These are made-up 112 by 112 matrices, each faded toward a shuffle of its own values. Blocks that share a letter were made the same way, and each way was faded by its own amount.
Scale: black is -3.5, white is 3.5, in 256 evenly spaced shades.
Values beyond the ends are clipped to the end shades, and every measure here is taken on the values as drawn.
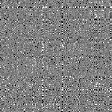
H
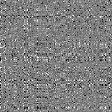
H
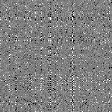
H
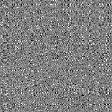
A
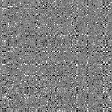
H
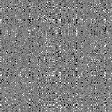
H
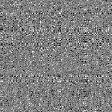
A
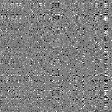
H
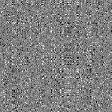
A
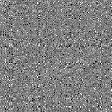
A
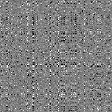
H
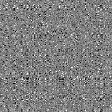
A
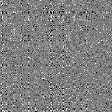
H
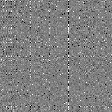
H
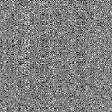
A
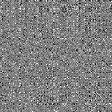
A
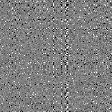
H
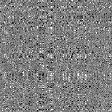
A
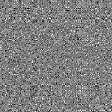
A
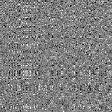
A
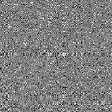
A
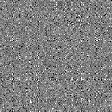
A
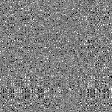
A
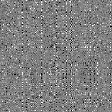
H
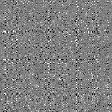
H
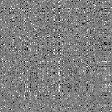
H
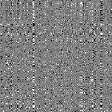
H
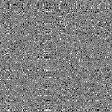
A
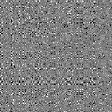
H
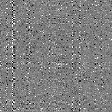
H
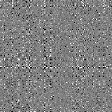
H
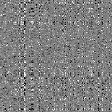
H
